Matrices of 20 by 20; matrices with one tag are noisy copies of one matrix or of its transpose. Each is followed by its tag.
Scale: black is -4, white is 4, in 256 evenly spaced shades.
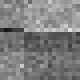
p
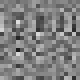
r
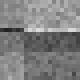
p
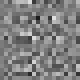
r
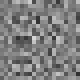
r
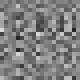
r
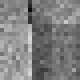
p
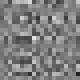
r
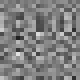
r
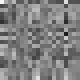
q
